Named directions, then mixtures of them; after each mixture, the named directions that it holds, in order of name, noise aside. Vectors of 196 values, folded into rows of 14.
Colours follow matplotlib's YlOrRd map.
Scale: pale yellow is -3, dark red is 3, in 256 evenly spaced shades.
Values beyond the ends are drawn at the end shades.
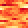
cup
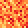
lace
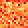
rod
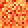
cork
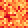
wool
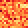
cup, rod, wool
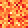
cork, lace, wool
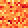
cup, lace, rod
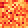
cork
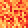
lace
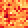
cup, wool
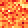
cork, cup, rod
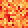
lace, wool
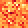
cork, rod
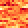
cup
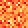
lace, rod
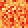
cork, lace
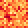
wool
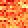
cup, lace, rod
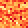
cup, lace, rod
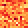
cork, cup, rod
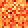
cork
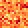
cup, rod, wool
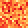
lace, rod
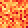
lace, rod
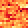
cup, lace, wool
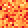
cork, lace, wool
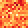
cork
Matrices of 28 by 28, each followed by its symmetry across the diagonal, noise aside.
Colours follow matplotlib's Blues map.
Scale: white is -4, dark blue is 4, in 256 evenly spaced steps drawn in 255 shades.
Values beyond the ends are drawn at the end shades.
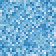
symmetric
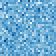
neither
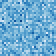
symmetric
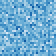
antisymmetric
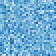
antisymmetric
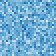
neither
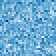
neither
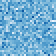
neither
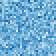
neither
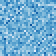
antisymmetric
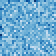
symmetric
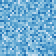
neither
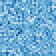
antisymmetric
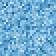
symmetric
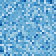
symmetric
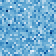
antisymmetric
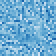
antisymmetric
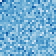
symmetric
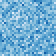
symmetric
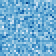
antisymmetric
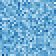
antisymmetric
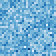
symmetric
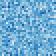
antisymmetric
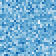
neither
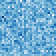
neither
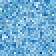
symmetric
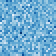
neither
